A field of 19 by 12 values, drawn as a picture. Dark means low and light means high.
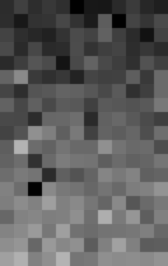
Values rise toward the bottom. There are no regular stripes. The grain is fine, like static.
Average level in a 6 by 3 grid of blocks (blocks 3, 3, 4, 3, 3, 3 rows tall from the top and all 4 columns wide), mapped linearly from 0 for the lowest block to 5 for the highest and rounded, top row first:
0 0 0 / 1 1 1 / 2 2 2 / 3 3 3 / 4 4 4 / 5 4 4
